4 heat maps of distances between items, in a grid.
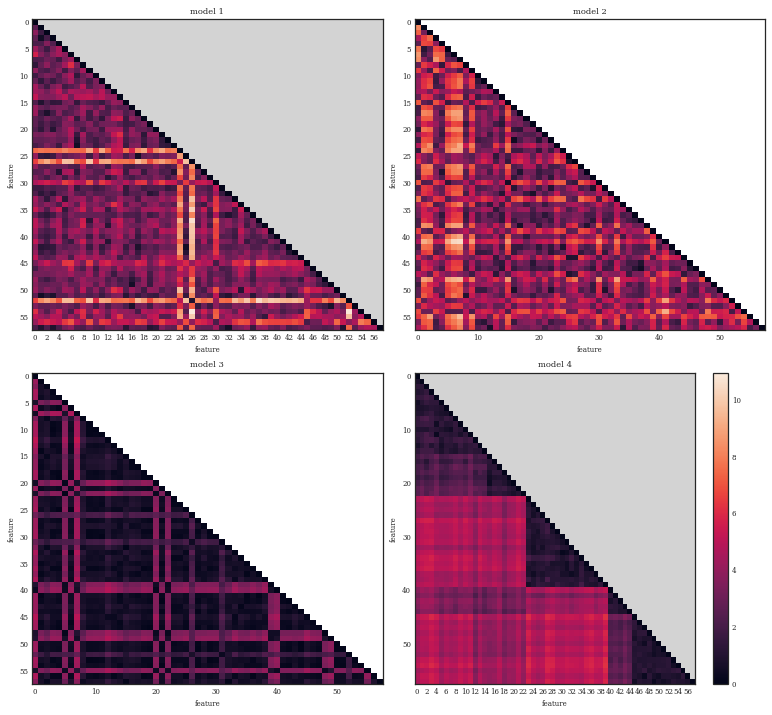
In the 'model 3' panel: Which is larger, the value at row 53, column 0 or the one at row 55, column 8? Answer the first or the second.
the first
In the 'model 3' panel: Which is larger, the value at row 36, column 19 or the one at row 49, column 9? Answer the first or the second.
the second
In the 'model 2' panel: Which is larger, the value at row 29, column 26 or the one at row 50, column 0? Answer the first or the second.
the first
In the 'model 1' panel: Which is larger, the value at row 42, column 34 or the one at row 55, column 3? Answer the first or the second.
the second
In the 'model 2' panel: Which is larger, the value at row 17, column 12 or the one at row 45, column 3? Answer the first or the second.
the second
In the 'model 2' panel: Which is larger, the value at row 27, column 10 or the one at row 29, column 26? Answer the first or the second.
the second
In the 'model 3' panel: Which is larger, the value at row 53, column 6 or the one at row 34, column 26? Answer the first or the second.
the second
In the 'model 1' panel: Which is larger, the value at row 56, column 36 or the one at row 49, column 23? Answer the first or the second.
the first
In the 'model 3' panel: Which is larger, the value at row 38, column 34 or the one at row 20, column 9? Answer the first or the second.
the second
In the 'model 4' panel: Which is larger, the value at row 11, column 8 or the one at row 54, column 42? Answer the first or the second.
the second
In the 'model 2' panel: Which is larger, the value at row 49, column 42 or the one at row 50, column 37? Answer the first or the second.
the first
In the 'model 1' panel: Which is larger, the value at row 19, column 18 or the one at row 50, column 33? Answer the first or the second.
the second
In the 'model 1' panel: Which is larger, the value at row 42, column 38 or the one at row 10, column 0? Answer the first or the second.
the first
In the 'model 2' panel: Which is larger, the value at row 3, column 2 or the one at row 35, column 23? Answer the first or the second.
the first
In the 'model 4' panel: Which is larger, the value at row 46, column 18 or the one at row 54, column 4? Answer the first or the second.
the second
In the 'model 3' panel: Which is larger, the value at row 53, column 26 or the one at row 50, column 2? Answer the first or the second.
the first
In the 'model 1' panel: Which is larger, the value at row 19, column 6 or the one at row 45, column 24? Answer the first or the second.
the second
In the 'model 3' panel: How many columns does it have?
58
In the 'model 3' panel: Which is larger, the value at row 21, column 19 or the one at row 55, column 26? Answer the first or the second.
the second
